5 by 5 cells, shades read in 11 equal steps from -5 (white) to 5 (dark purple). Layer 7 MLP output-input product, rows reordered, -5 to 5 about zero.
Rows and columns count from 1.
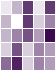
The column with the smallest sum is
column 1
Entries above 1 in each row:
2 1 2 1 1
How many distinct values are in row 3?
5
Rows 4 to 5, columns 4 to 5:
0 -1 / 0 -1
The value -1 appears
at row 3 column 4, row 4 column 5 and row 5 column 5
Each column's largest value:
1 4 3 0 5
